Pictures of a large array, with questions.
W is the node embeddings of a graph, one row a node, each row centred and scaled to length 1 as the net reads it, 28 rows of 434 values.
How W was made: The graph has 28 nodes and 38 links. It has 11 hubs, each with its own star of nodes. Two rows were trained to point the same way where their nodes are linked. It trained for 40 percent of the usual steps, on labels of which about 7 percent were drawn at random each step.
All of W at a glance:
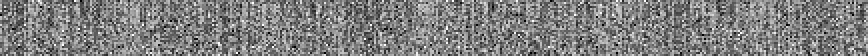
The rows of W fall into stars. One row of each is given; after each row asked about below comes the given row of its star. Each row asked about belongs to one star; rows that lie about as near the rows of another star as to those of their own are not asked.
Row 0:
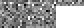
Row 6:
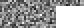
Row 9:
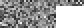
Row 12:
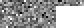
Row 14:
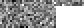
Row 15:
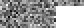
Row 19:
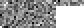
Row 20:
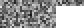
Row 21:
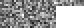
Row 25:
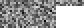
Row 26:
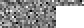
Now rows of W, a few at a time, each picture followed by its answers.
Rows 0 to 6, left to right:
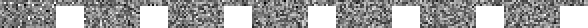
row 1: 25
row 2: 15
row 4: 0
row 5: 14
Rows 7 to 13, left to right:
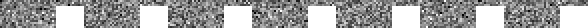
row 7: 6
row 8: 19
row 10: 0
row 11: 26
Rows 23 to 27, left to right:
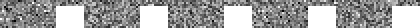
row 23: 26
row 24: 12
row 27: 21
